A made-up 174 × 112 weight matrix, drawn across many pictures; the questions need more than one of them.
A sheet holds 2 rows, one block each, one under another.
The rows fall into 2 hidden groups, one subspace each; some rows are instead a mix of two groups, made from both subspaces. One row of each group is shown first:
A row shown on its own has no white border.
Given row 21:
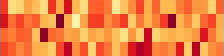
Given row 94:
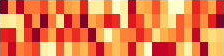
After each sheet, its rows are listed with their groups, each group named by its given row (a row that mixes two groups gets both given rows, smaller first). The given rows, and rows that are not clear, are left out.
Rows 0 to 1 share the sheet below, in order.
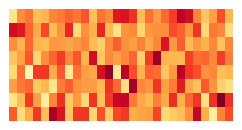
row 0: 94
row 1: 94
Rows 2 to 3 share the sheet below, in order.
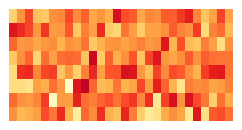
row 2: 94
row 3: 21
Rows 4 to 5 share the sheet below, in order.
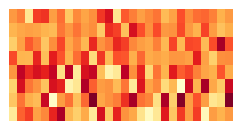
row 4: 94
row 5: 21
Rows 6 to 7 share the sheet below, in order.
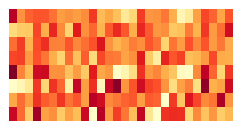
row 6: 94
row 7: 94
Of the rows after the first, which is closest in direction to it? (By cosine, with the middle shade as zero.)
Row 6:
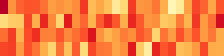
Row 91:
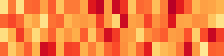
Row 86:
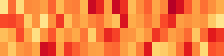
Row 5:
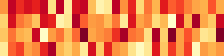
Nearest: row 5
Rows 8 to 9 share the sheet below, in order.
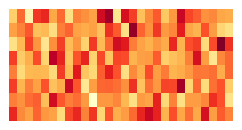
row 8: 94
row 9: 21
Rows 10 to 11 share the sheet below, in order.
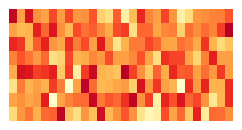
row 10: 94
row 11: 21
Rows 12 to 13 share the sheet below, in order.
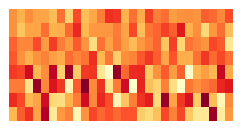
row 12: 21
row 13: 21 and 94
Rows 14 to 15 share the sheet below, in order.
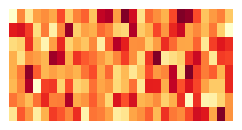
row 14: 94
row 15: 21
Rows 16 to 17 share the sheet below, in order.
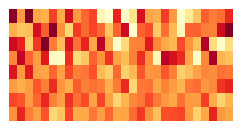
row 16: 94
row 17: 94
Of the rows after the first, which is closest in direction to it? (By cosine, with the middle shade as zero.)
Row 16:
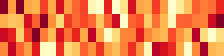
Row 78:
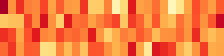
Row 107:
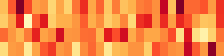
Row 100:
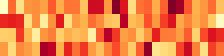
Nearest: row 78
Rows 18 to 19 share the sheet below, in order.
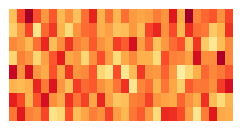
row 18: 21
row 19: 94
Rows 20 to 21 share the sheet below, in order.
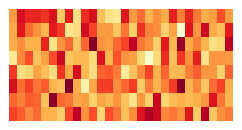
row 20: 21
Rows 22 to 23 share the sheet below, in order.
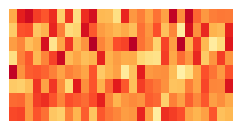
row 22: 21
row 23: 94
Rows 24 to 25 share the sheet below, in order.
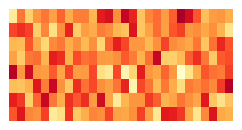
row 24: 94
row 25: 94
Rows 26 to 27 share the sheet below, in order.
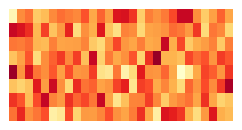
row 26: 94
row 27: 94
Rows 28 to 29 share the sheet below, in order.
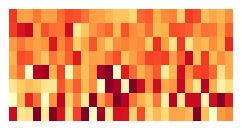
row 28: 21
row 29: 94
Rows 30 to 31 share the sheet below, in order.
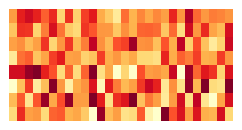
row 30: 21
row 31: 21 and 94
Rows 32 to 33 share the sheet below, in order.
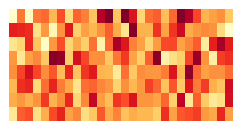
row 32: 94
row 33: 21
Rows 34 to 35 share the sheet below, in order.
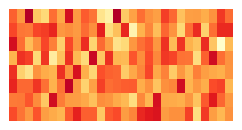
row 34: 94
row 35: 21
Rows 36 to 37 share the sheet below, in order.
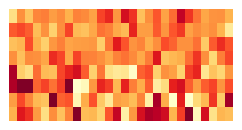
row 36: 94
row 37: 21
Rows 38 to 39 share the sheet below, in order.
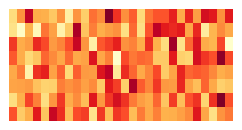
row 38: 21
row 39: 94
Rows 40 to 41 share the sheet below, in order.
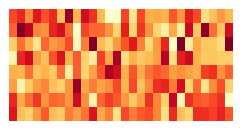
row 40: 21
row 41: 21
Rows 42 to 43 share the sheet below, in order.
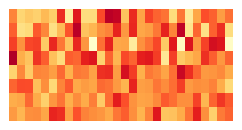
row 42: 21
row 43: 94
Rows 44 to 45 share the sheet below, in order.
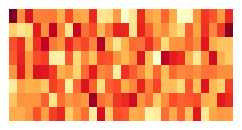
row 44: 94
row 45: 21 and 94
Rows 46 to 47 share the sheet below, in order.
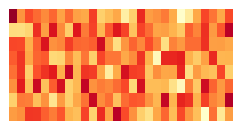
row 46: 94
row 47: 21
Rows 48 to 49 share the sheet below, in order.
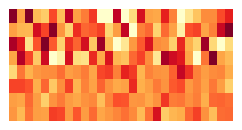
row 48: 94
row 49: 94
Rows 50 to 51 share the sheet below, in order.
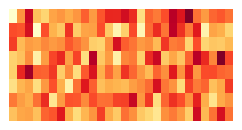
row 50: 21 and 94
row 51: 21
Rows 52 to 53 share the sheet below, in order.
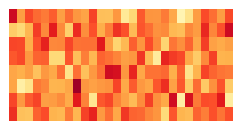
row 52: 94
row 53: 21
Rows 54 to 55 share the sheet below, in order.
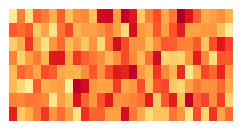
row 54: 94
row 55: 21
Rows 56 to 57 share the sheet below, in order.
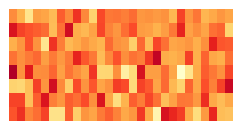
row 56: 21 and 94
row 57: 94
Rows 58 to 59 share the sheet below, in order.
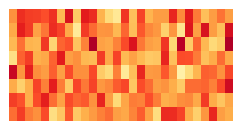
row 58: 21
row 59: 94
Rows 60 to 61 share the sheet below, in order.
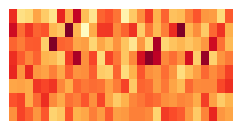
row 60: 21
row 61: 94
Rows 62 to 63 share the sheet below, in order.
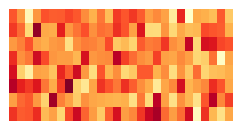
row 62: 21
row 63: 21
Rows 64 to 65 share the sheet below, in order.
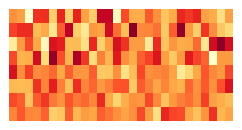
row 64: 21 and 94
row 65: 94
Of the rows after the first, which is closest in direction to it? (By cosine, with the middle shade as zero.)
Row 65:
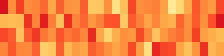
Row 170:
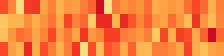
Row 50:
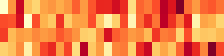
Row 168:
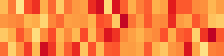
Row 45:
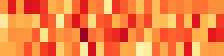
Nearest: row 45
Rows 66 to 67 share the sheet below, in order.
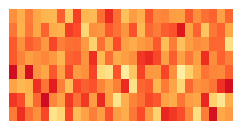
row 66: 21
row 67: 94
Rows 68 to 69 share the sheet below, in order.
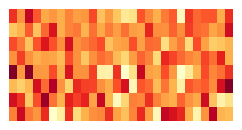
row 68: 21 and 94
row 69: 94
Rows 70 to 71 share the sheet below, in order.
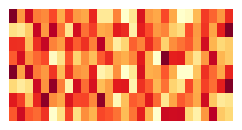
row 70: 94
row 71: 94
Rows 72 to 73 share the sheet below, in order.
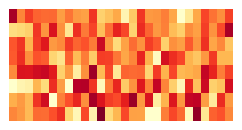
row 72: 94
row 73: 21 and 94
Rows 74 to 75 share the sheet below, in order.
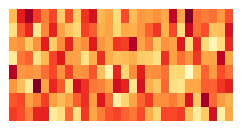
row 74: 21
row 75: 21 and 94
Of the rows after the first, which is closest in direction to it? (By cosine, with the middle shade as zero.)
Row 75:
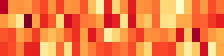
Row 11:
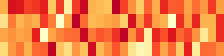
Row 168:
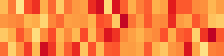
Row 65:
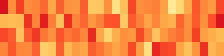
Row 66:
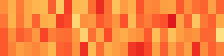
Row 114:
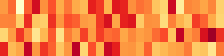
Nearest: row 65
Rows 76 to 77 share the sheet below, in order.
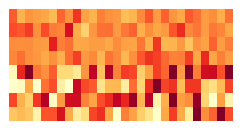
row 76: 21
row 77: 21
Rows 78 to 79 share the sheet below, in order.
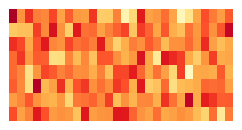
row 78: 94
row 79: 21
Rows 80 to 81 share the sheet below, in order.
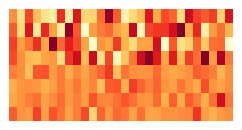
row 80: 21
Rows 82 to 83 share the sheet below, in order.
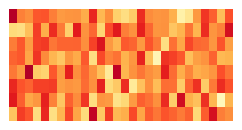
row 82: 94
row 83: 94
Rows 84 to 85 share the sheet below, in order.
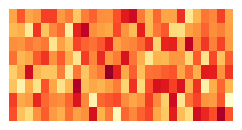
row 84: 21
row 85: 21
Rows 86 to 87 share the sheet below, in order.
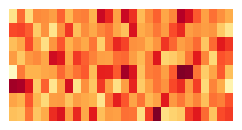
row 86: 94
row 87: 94
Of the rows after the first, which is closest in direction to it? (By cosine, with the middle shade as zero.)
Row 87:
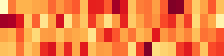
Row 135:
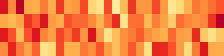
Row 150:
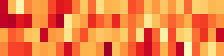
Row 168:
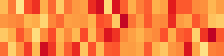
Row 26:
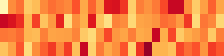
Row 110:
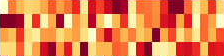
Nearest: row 110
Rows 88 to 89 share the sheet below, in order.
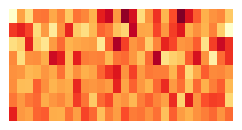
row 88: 94
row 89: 21
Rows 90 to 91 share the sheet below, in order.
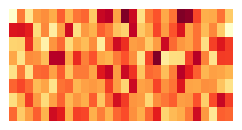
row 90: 94
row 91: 94
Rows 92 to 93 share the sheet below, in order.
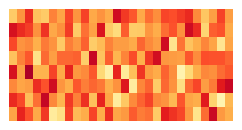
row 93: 94
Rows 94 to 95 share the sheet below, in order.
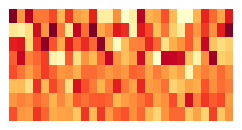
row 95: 21 and 94
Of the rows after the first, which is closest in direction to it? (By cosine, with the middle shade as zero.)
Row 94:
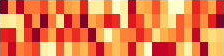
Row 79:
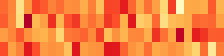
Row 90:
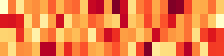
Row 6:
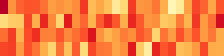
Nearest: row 6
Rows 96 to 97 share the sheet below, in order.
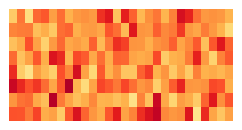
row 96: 94
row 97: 21
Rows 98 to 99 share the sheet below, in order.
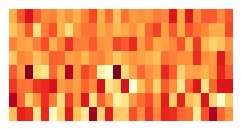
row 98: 21
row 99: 94
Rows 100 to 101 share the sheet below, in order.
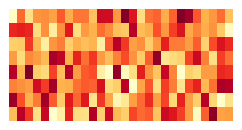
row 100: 94
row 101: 94
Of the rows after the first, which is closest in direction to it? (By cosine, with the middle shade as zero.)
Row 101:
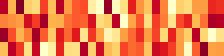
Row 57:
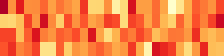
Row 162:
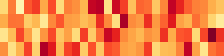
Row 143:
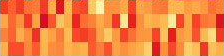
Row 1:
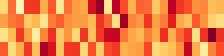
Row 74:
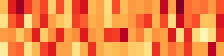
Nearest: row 57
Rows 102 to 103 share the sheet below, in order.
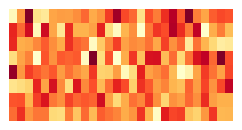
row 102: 21 and 94
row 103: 94
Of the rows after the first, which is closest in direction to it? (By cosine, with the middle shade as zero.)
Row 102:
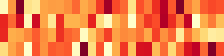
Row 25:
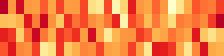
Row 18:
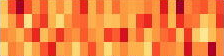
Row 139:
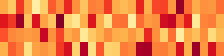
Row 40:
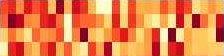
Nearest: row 139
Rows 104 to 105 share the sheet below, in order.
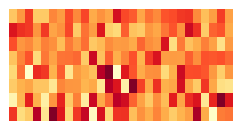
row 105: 94
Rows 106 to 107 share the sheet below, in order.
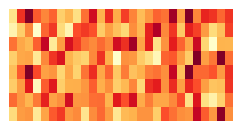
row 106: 21
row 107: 21
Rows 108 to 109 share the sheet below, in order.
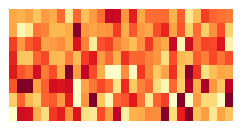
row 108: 21
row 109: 21
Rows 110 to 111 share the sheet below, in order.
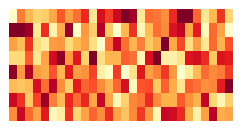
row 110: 94
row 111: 94
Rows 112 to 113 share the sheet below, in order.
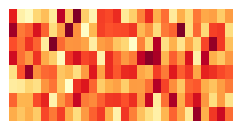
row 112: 21
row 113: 21
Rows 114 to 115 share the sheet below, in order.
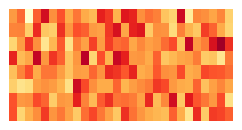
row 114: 21 and 94
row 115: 21
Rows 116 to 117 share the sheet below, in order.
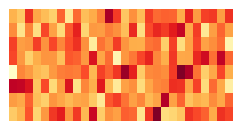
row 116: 21
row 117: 94
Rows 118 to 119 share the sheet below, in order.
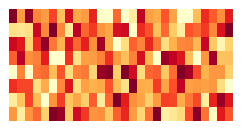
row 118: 94
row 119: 94
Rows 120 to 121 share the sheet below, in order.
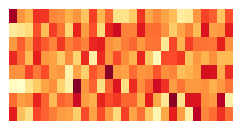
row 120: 94
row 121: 21 and 94
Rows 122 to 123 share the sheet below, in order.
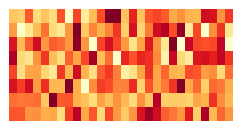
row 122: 21
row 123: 21
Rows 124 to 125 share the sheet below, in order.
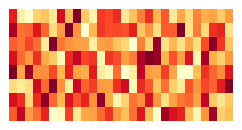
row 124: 21
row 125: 94
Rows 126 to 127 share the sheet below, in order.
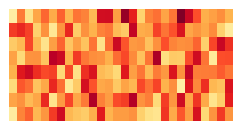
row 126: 94
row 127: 21
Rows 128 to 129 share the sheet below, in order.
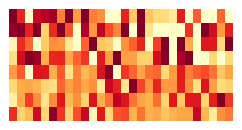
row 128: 21
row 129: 94
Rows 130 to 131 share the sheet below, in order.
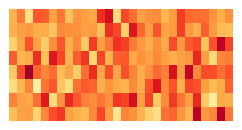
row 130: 94
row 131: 21
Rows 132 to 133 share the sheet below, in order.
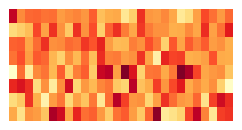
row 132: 94
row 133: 94
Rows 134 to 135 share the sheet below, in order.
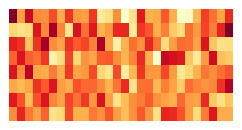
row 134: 94
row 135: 94
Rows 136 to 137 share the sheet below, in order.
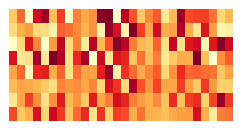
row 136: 94
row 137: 94
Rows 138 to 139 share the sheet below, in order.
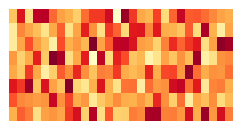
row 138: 21 and 94
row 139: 21 and 94
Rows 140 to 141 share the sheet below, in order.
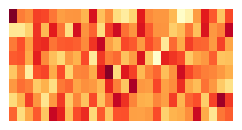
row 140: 94
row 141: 94
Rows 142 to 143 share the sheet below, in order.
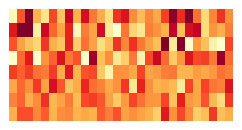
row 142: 21 and 94
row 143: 21 and 94
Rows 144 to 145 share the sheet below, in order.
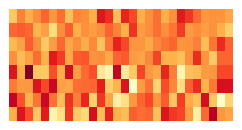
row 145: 94
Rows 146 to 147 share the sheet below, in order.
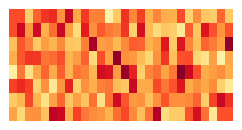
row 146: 21
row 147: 94
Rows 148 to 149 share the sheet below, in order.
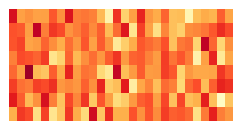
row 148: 21 and 94
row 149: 94
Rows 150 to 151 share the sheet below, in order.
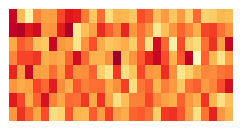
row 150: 21
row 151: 94
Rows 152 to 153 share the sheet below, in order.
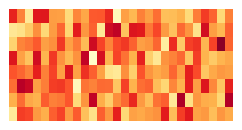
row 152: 94
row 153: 21
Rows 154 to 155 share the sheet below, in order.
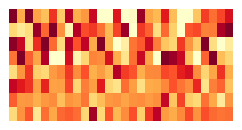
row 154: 94
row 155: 94
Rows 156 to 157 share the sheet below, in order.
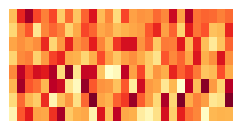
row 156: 21
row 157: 21
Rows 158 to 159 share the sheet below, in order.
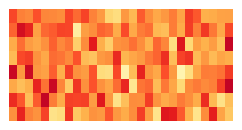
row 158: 21
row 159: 94
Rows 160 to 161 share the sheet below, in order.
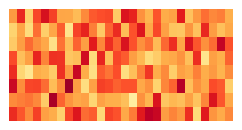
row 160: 21 and 94
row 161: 21
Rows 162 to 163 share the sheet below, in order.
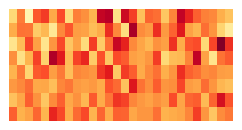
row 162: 94
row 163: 94
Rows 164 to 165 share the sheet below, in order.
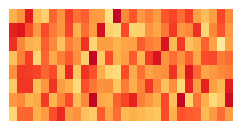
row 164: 94
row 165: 21
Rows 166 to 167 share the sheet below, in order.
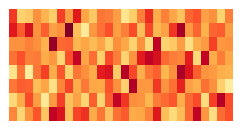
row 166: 21
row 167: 94
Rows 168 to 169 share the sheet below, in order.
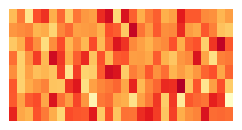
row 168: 94
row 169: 21
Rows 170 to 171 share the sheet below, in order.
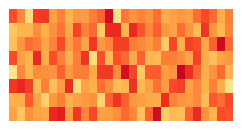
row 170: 94
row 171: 94
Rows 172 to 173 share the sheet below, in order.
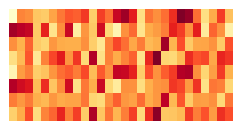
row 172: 94
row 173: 94
